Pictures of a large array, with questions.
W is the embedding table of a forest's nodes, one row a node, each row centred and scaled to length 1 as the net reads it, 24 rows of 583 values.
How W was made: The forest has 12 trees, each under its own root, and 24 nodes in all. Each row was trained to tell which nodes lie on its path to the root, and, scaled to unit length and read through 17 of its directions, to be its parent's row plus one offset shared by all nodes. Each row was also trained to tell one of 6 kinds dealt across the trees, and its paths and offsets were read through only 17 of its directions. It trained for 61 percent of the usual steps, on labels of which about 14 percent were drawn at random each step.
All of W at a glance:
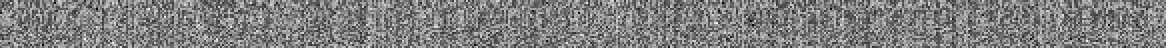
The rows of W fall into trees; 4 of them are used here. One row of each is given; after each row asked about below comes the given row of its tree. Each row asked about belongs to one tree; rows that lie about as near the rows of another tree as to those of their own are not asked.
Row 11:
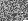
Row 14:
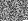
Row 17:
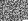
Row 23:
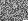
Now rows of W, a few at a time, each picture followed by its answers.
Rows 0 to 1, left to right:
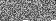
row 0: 23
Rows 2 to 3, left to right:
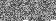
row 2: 17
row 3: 17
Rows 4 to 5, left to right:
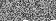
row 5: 23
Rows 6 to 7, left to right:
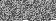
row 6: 11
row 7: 23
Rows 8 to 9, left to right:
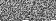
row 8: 23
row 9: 11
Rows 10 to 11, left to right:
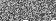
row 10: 11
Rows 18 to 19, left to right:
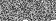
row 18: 14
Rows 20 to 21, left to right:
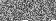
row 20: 11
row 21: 14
